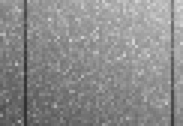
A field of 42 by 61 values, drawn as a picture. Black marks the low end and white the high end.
Columns 9 and 58 differ from the columns beside them. Values rise toward the top right. The bottom left is the ninth with the lowest average. There are no regular stripes. The top right is the ninth with the highest average.
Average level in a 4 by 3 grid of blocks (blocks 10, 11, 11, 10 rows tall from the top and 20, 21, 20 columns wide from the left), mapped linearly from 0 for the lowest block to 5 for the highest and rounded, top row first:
3 4 5
2 3 4
1 2 3
0 1 2
